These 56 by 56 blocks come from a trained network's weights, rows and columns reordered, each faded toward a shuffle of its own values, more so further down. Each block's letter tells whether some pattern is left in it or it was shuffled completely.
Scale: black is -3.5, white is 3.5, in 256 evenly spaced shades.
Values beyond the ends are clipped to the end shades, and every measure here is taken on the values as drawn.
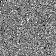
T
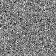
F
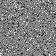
T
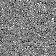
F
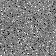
T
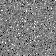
T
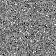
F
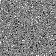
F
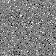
F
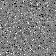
T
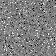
T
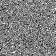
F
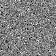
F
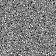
T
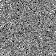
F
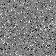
T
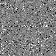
F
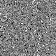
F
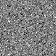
F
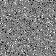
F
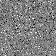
T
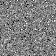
F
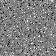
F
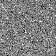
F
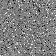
T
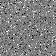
T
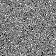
T
